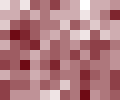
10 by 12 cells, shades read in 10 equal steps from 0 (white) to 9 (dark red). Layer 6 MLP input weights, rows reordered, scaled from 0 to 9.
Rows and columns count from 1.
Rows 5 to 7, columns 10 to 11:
7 7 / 7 5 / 5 5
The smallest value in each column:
1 3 1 3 2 1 2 2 0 2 2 3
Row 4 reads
6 9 8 6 4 3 5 2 1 6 2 3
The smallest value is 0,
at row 1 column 9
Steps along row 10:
down same same down down up down up down up up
